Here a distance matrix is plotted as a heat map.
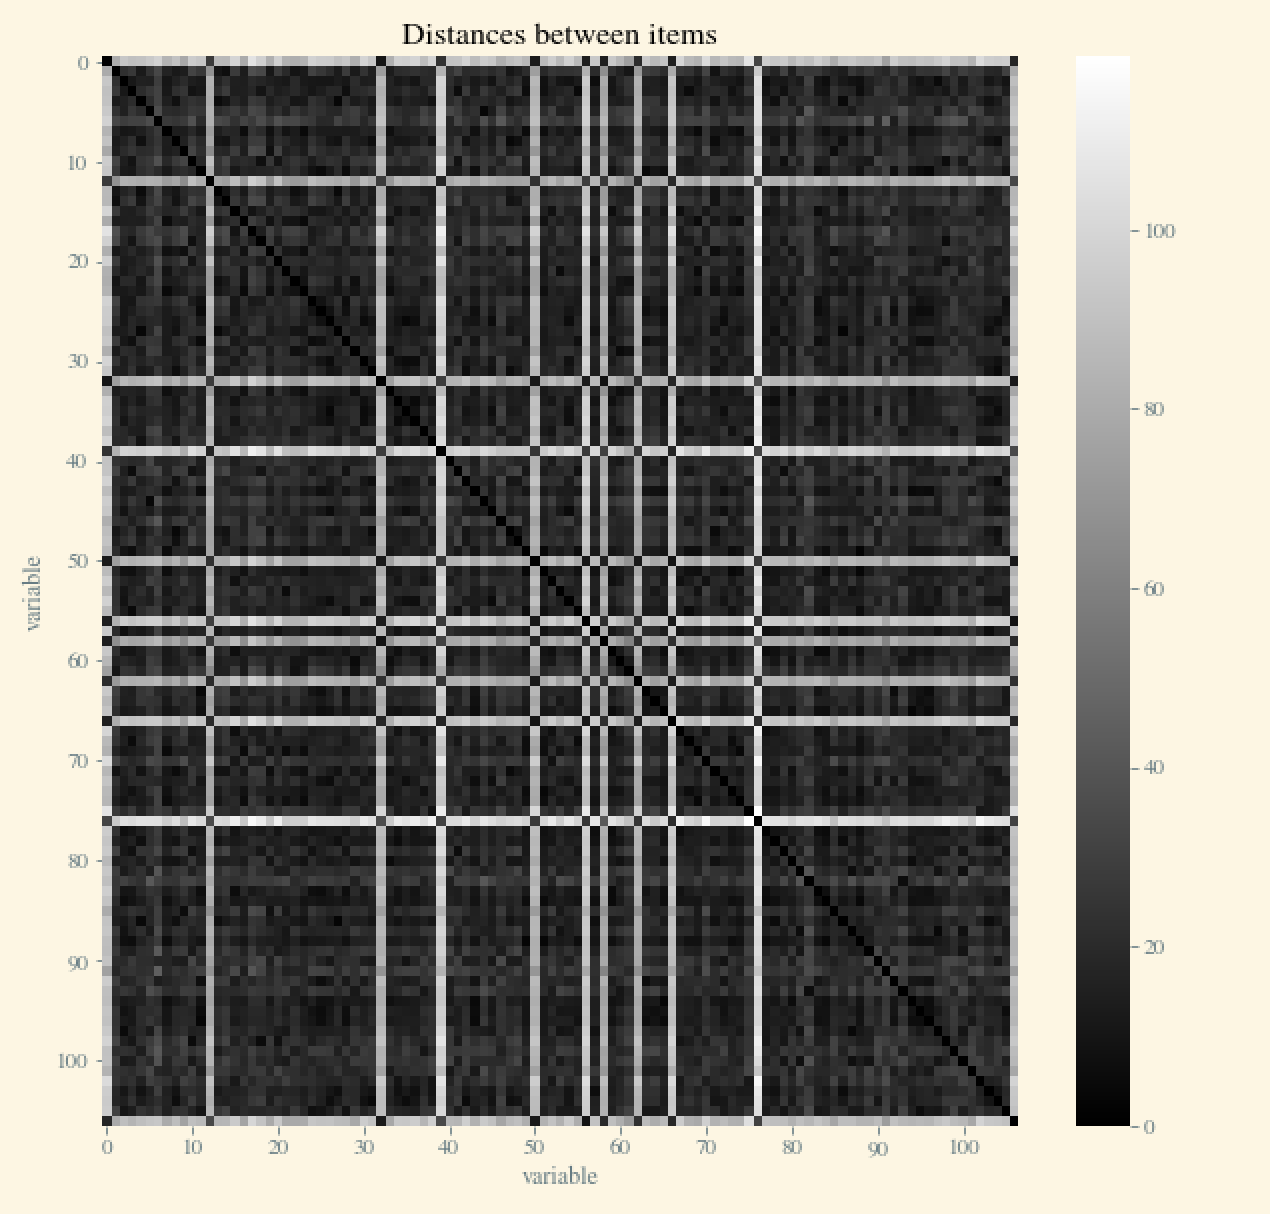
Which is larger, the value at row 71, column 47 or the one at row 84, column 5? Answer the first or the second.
the second
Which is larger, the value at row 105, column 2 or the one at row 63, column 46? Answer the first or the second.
the second
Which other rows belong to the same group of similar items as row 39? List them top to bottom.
0, 12, 32, 50, 56, 58, 62, 66, 76, 106
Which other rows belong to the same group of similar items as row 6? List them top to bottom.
1, 2, 3, 4, 5, 7, 8, 9, 10, 11, 13, 14, 15, 16, 17, 18, 19, 20, 21, 22, 23, 24, 25, 26, 27, 28, 29, 30, 31, 33, 34, 35, 36, 37, 38, 40, 41, 42, 43, 44, 45, 46, 47, 48, 49, 51, 52, 53, 54, 55, 57, 59, 60, 61, 63, 64, 65, 67, 68, 69, 70, 71, 72, 73, 74, 75, 77, 78, 79, 80, 81, 82, 83, 84, 85, 86, 87, 88, 89, 90, 91, 92, 93, 94, 95, 96, 97, 98, 99, 100, 101, 102, 103, 104, 105
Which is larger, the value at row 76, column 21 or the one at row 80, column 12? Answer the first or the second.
the first
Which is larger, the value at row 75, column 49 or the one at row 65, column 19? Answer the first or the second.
the first
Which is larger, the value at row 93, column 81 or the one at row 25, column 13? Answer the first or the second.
the first
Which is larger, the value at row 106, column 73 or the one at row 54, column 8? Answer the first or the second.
the first
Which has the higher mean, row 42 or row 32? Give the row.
32
